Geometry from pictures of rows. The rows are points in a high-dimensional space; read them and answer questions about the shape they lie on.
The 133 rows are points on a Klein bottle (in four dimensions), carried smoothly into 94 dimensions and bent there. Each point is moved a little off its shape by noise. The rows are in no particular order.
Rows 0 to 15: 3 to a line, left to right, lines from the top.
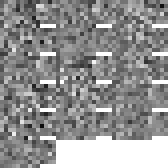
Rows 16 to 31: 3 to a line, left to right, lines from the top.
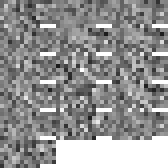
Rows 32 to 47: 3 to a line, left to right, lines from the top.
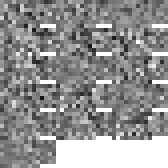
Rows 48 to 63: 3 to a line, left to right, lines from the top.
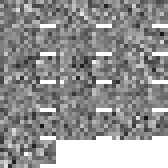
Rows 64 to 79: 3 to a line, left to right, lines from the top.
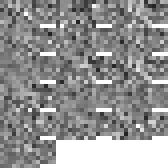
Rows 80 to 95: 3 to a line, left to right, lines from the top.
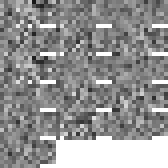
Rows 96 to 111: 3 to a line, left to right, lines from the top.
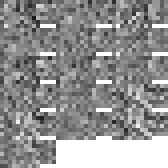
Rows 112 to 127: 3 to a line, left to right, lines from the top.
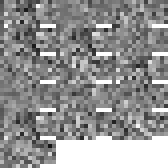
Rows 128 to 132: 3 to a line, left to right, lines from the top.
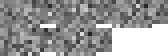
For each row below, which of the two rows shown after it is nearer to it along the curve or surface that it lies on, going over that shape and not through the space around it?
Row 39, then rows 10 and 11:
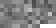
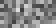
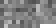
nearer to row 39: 10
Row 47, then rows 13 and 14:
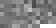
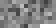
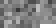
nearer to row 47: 13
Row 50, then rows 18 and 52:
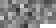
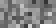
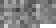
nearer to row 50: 52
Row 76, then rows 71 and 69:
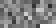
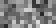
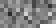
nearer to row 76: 69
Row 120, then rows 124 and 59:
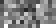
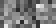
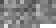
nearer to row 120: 124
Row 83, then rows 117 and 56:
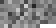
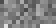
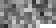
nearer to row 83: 117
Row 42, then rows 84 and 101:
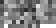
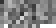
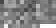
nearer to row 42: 84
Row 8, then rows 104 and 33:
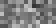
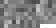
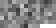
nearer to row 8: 33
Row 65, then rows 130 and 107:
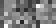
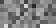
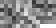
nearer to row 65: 130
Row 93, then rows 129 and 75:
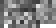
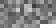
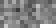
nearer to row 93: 75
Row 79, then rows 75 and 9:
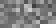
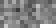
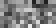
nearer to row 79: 9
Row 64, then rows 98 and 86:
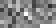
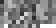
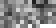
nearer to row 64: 86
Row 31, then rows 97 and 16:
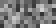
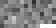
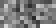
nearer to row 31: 97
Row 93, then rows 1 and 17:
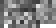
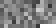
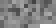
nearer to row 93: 1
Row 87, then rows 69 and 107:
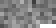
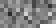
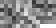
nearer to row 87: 69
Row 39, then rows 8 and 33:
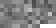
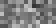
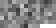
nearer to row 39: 8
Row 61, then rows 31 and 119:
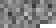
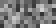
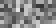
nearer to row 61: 119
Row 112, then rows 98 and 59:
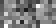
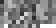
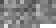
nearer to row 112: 98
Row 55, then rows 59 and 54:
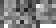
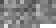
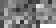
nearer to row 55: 54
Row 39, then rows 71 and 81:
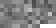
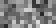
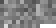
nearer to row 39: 71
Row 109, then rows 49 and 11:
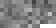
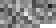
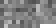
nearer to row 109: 49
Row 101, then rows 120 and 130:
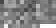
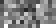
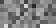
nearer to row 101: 130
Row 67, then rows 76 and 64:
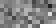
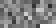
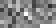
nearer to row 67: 64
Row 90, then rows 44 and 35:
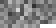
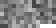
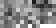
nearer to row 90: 44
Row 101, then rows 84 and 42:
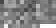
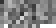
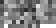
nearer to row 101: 84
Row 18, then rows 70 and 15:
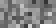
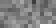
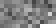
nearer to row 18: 15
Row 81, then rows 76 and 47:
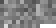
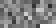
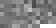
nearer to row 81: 76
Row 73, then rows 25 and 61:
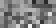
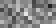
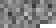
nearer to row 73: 25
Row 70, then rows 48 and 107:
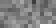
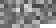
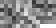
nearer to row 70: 48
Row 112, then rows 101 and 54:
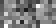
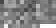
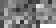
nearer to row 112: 54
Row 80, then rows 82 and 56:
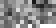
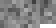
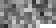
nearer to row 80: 56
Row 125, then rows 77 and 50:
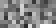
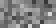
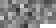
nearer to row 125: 77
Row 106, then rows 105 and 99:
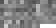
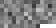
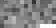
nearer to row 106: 105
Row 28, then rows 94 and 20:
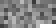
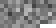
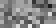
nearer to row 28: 94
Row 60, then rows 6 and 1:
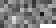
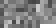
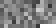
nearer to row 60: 6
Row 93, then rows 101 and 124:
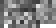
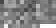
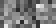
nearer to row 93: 124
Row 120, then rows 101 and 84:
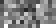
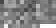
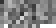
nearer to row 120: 84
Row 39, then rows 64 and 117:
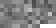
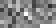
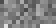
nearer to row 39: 64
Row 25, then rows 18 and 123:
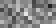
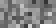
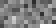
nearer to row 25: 18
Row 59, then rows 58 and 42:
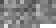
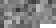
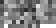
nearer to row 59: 58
